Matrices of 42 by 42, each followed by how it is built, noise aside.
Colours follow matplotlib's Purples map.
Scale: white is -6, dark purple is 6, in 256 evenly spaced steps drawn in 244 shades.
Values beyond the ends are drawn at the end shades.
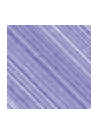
Toeplitz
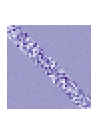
banded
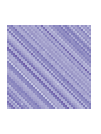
Toeplitz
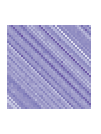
Toeplitz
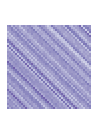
Toeplitz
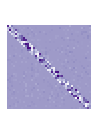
banded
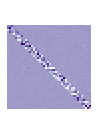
banded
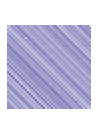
Toeplitz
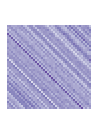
Toeplitz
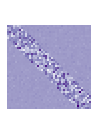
banded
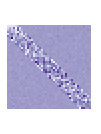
banded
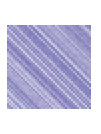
Toeplitz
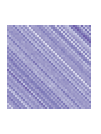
Toeplitz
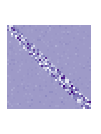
banded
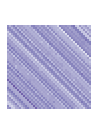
Toeplitz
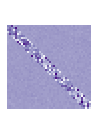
banded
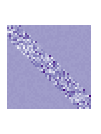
banded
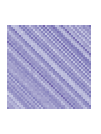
Toeplitz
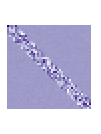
banded
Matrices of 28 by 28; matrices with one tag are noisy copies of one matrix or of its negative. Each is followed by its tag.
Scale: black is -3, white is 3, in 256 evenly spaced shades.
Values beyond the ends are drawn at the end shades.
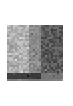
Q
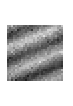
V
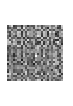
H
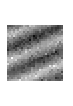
V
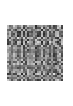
H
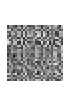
H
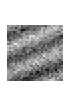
V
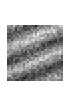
V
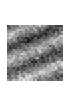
V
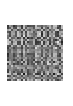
H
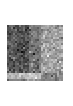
Q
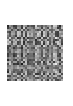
H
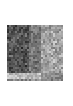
Q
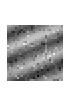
V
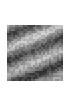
V
